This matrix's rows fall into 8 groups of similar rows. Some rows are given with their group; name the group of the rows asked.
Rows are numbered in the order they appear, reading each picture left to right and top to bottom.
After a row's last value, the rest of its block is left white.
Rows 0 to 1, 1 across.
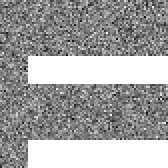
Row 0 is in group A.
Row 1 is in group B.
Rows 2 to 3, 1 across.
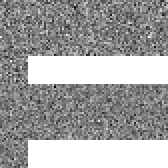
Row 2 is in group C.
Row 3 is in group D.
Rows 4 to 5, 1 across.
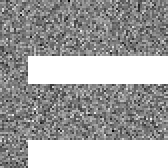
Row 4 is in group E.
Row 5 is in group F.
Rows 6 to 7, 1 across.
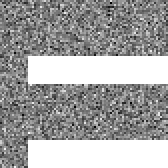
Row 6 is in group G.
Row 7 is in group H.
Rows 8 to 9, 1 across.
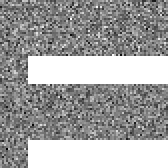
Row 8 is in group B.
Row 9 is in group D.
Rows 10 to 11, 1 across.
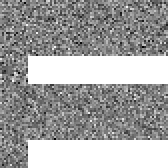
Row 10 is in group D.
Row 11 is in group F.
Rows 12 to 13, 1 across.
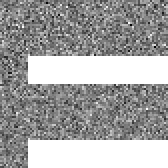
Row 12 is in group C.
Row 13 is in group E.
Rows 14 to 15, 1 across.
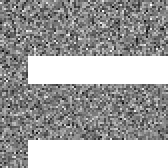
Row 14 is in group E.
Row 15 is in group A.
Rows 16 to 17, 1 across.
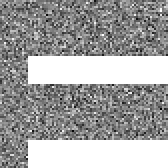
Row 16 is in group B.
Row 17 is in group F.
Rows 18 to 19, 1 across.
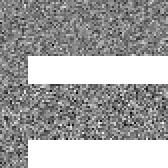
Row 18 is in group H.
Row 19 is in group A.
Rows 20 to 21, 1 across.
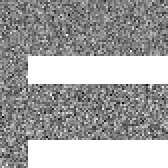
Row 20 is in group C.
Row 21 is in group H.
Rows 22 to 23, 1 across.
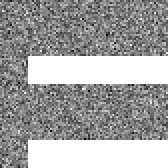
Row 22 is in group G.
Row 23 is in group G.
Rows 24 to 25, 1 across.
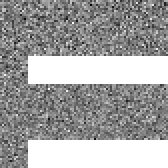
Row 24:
E
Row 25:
C
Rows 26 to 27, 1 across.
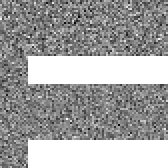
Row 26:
F
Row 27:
C
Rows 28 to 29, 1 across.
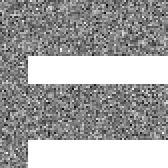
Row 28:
H
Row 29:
B
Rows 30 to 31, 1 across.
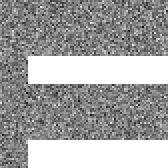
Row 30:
F
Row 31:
F
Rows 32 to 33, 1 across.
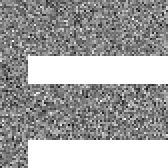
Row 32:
F
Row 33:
A
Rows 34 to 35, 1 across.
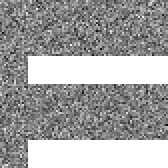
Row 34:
H
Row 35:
H
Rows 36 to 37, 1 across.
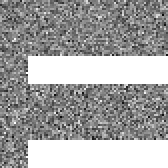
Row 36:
A
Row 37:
A
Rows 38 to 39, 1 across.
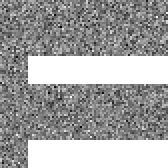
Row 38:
H
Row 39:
D
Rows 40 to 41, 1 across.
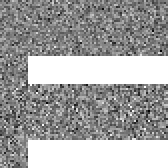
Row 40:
D
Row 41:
E
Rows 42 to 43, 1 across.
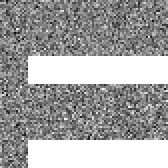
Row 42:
E
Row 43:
C
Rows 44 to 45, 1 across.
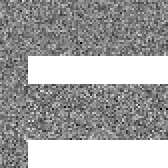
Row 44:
D
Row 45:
F
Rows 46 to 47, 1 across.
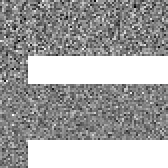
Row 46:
E
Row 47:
F
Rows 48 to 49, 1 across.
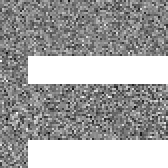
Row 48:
E
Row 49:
B
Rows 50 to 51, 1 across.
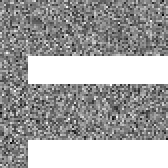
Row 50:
C
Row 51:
E
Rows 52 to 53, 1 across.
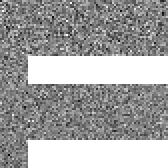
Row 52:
C
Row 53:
F
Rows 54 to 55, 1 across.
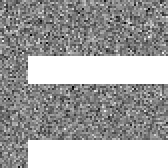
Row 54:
C
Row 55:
B
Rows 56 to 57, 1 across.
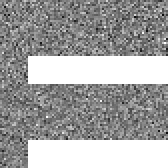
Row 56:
B
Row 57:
A
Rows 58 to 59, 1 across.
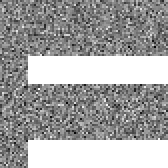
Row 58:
C
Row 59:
E
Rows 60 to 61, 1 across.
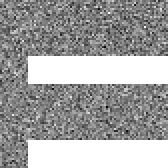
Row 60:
B
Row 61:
F
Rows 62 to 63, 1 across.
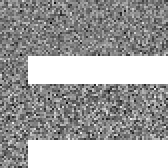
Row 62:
D
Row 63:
G
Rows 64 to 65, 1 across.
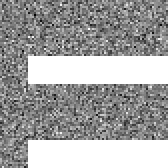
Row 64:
F
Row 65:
H
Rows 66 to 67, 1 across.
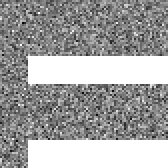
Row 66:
F
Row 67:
H
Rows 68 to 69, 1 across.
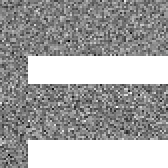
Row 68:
A
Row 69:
F
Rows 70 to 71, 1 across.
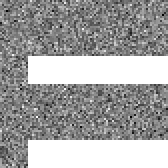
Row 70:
H
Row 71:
D
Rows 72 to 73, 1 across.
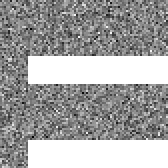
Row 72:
G
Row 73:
H
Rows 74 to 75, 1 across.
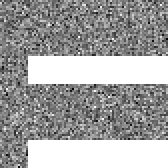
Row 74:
G
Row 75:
B
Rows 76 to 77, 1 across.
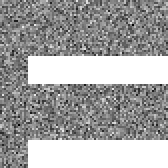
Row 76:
A
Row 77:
E
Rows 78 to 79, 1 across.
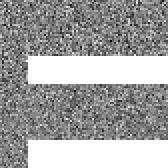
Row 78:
C
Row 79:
C
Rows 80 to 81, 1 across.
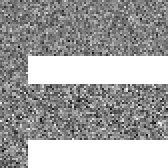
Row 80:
A
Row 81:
F
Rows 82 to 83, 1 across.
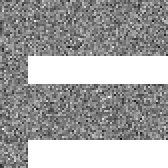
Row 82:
E
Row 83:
B
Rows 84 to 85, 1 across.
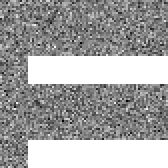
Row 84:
D
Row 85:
C
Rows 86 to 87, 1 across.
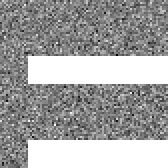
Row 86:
H
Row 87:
F
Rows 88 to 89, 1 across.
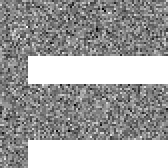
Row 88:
B
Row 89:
E
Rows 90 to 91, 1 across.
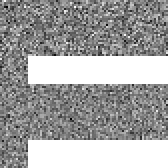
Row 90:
A
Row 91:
G
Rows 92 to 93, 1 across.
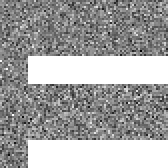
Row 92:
B
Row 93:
F
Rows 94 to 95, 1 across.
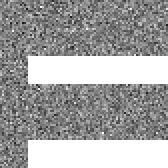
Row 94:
F
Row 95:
E
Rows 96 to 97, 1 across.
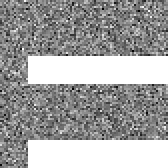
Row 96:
B
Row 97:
B
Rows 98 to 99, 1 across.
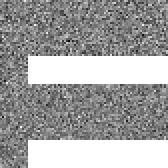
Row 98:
A
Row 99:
D
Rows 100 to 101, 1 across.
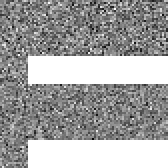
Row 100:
B
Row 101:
H
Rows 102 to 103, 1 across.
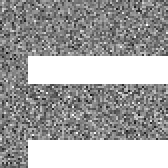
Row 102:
E
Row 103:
F
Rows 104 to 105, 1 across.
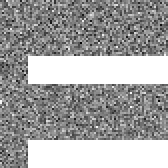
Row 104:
D
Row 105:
F
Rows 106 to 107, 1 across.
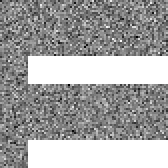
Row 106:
G
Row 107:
E
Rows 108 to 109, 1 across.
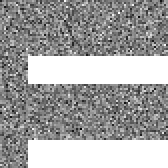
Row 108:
C
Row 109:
E
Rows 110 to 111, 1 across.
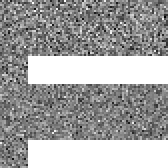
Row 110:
G
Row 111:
D
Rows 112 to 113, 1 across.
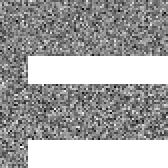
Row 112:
H
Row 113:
H
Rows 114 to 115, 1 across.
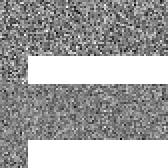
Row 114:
C
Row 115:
B
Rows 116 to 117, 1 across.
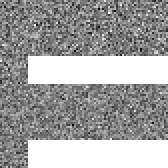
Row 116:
B
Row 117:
A
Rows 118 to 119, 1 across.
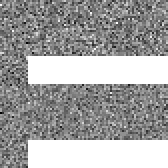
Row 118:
F
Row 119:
G
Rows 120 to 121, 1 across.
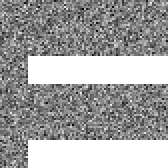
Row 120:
H
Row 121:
A
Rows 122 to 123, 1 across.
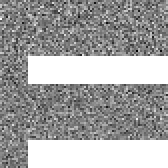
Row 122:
F
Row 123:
F
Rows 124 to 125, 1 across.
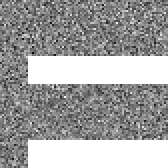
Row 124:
F
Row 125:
D
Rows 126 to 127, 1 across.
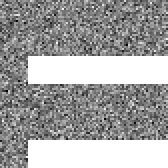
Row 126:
H
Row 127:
A
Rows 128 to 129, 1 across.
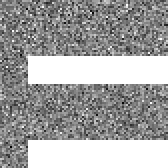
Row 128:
F
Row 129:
H
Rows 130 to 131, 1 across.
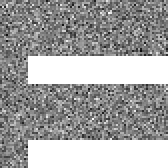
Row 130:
B
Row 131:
A
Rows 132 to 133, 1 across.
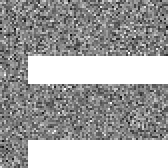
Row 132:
E
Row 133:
D
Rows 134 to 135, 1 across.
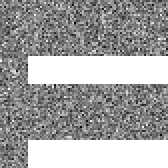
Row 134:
B
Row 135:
D
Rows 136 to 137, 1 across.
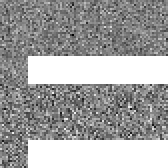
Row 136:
B
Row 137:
C
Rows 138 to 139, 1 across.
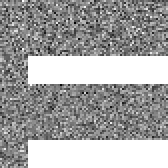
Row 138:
B
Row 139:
H
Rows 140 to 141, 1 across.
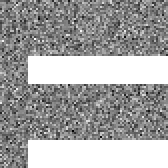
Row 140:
E
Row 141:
E
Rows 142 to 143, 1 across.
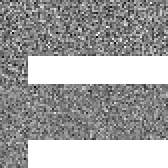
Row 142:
G
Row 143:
G
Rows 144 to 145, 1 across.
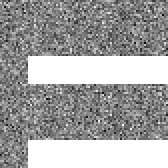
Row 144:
B
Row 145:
B
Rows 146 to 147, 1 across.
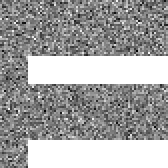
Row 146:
F
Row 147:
C
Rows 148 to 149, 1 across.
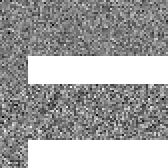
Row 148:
G
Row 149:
H
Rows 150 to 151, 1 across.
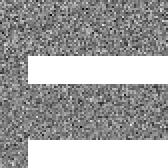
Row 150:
H
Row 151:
D
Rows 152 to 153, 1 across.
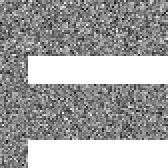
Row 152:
H
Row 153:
C
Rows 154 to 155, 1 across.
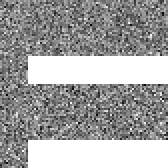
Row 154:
C
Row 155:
B
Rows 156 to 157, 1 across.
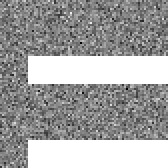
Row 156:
D
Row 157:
A
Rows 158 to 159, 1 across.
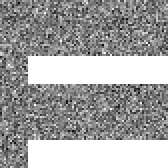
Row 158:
A
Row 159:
E
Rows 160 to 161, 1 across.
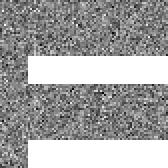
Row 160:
E
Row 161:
B
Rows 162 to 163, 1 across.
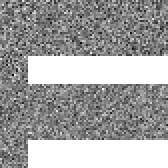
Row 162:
D
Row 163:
H
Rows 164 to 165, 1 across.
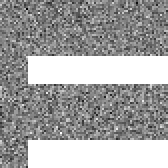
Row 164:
F
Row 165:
H
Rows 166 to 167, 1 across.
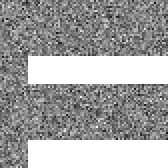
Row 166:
G
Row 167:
B
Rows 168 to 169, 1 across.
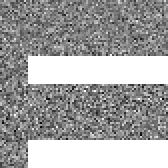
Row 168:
A
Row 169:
B
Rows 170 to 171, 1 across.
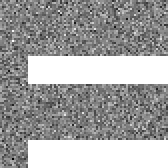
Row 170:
F
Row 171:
D
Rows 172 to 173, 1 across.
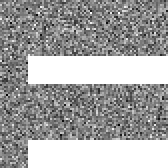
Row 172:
F
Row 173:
C
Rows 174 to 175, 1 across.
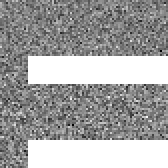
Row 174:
D
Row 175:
A
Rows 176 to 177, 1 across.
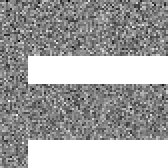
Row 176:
E
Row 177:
C
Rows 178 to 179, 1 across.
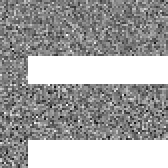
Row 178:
C
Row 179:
D
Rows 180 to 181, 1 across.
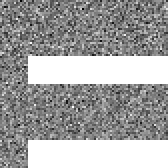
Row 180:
A
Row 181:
E
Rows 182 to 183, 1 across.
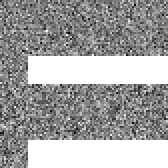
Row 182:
C
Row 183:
E
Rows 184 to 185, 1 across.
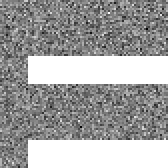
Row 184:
B
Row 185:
D
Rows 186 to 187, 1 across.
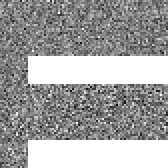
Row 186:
D
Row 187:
B
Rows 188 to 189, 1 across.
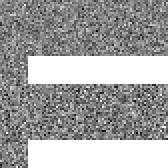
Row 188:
H
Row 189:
B
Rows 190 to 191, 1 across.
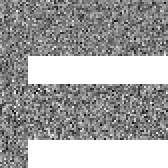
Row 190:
D
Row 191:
E
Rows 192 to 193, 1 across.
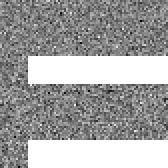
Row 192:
D
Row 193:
G
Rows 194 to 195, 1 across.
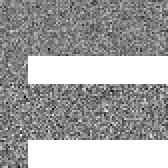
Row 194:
B
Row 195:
G
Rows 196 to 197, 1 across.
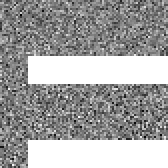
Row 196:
E
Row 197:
D
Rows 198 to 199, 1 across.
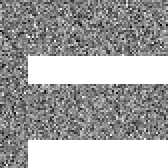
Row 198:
F
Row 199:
E
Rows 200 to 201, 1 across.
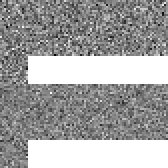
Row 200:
C
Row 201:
A
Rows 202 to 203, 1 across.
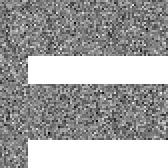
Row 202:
B
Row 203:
B
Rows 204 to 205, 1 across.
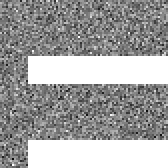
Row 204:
D
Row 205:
D
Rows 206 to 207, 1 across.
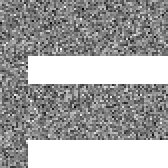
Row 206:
H
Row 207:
F
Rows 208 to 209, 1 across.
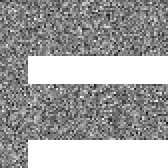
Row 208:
G
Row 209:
B
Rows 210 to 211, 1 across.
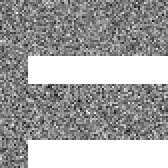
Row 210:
E
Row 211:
F
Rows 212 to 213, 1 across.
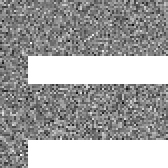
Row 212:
A
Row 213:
A
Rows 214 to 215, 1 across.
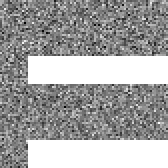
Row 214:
H
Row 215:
F
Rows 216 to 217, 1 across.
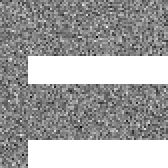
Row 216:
G
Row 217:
D
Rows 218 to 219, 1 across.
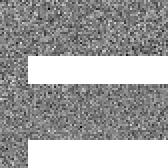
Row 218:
D
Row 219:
D
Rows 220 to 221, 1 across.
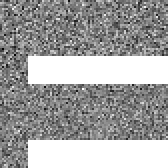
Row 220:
E
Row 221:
G
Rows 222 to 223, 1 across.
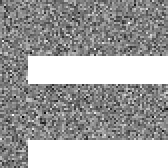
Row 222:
C
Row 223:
F
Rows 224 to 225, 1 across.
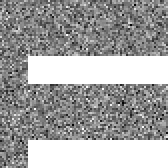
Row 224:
C
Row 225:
A
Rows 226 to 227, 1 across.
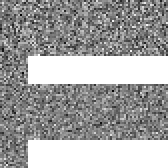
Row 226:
E
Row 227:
E
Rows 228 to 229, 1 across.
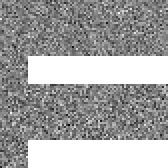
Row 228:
F
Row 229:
A
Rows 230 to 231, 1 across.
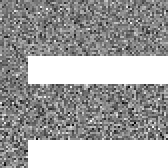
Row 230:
F
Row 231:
A
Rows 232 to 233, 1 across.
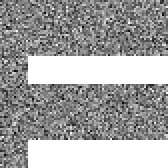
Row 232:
C
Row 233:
A
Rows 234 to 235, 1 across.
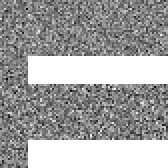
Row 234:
F
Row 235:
G
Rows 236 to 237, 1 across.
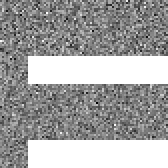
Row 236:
E
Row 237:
H
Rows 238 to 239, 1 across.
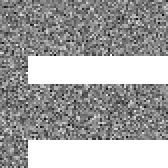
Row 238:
A
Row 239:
A
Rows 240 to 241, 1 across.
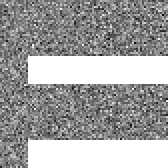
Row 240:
B
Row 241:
B
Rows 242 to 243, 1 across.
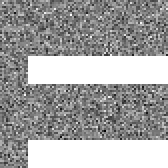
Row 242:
A
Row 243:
B
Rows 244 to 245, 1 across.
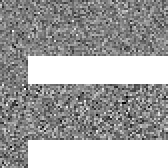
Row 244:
F
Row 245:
H
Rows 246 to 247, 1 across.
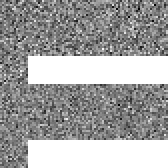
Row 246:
E
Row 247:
C
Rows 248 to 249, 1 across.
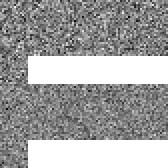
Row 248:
E
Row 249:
G
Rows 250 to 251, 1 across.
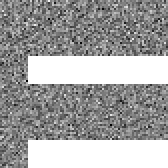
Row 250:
D
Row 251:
A
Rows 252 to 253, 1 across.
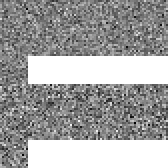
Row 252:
F
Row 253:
D
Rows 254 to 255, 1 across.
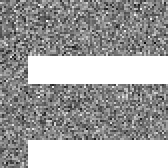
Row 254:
E
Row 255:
F
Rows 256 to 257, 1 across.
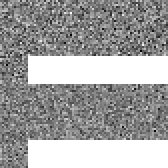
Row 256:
D
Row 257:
C
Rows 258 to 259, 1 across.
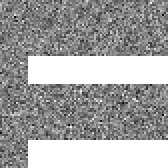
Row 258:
H
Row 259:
A
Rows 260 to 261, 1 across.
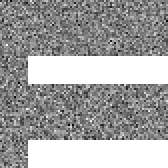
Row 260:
G
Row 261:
A
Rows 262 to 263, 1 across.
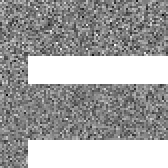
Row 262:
H
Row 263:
C
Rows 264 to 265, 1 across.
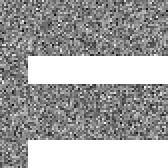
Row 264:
H
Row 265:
B
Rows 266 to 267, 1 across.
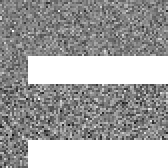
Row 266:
F
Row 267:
A
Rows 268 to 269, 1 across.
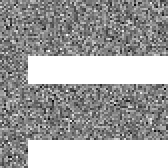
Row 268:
C
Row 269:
C
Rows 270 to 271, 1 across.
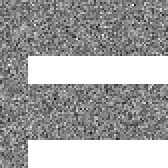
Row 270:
B
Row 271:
H
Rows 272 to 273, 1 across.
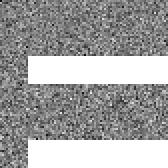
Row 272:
G
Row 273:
A
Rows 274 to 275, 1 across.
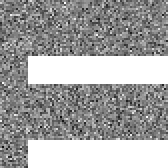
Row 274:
H
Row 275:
C
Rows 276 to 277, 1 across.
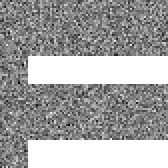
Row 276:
G
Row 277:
A
